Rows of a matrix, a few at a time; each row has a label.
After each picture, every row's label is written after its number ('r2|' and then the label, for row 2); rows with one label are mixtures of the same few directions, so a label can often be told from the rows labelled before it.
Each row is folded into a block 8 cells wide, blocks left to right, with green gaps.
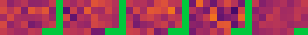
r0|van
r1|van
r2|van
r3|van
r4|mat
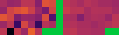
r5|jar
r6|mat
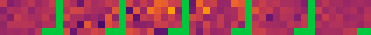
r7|mat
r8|jar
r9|van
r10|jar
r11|mat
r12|van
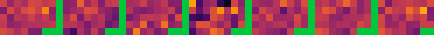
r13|van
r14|jar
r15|jar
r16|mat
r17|mat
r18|mat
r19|van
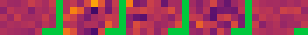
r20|mat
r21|mat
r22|mat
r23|van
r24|van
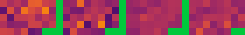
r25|van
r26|jar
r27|mat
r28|jar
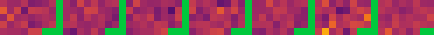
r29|van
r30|jar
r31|van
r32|mat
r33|jar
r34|jar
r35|jar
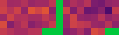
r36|van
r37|van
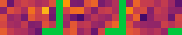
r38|van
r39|mat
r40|mat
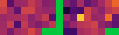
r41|jar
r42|mat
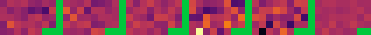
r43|van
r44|van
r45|van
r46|jar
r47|jar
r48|jar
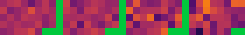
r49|mat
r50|jar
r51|van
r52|jar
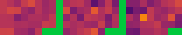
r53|mat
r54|mat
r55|mat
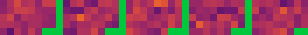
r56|jar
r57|mat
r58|mat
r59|van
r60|mat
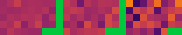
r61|jar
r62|jar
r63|mat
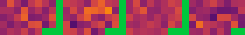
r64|van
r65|van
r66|jar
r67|van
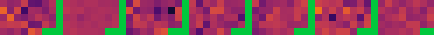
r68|van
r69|mat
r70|van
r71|jar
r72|mat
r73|mat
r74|van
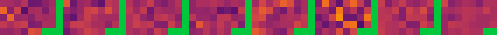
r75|van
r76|mat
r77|van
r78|van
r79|mat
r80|van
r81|van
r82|mat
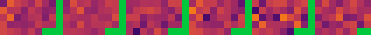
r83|mat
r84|jar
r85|jar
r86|mat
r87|van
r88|van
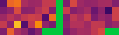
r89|jar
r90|van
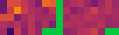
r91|jar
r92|mat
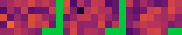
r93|van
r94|jar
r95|mat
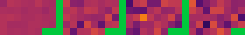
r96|mat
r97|jar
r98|mat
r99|jar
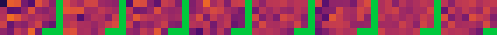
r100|mat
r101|mat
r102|mat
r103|jar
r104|van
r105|mat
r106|jar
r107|van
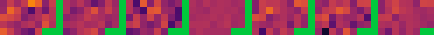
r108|mat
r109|mat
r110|jar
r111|jar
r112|jar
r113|jar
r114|jar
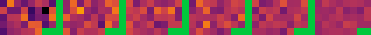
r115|van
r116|jar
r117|van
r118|jar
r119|mat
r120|van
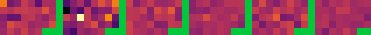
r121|mat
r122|mat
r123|van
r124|mat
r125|van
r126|jar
